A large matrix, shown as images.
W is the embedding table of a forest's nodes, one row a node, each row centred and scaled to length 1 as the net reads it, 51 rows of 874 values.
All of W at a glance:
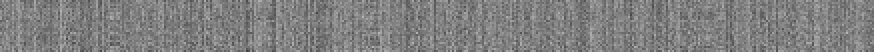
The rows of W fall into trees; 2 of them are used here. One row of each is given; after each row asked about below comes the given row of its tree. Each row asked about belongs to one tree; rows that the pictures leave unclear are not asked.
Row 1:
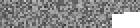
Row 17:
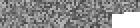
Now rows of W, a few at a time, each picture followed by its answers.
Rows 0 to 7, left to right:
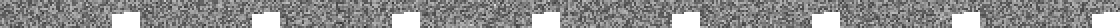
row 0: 1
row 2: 1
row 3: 17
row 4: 17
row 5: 1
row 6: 1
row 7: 1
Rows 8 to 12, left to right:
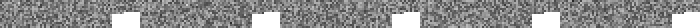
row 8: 1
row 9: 17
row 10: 1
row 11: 17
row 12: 17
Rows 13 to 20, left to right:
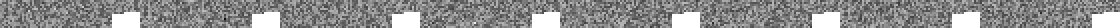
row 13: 17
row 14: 17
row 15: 1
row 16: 17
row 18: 17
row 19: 17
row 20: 1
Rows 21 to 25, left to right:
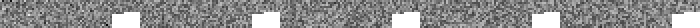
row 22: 1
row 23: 17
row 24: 17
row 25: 1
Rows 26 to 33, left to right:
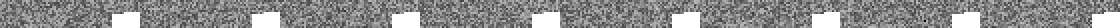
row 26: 17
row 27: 1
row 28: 1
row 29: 1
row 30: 1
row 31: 17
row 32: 17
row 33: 17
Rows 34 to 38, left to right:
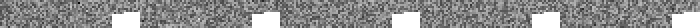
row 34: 1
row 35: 17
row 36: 1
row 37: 1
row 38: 1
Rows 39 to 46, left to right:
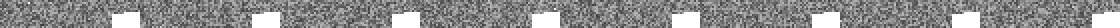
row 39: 1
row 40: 1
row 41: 17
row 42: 1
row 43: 1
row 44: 1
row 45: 1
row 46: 17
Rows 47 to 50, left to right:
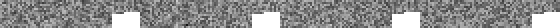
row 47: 17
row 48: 1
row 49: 17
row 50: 17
